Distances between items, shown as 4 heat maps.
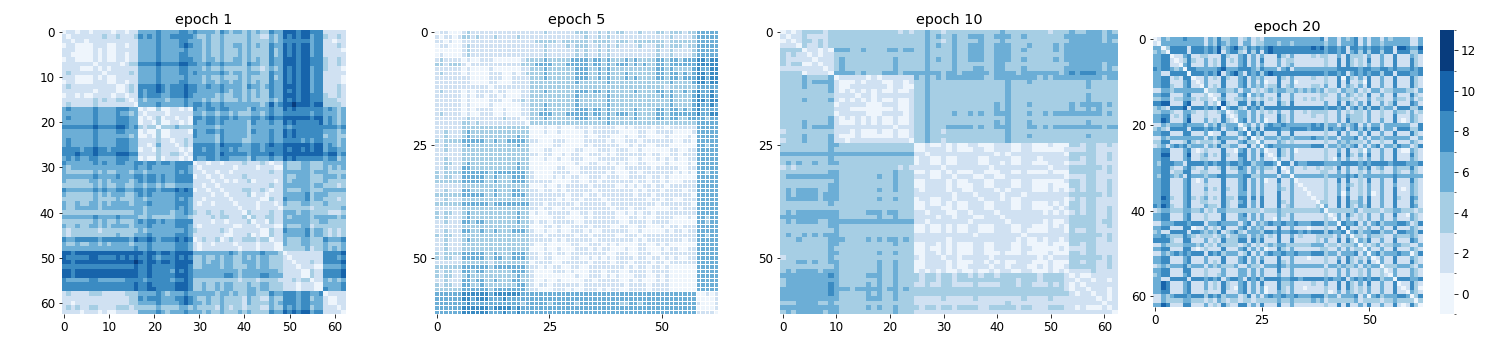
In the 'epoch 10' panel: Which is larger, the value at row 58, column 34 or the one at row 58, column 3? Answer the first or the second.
the second
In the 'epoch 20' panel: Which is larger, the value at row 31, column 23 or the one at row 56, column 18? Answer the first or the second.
the second
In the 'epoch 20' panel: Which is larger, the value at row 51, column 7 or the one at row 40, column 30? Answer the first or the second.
the first
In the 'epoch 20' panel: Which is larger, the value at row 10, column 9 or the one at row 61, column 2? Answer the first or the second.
the second
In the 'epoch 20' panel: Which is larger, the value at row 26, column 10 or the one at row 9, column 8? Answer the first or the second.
the second
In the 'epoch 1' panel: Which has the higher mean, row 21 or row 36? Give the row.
21
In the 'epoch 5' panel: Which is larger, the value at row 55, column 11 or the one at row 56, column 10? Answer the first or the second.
the second
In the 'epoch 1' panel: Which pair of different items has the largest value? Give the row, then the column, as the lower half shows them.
51, 16
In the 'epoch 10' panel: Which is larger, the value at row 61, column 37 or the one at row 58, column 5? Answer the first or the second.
the second
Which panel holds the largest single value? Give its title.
epoch 1
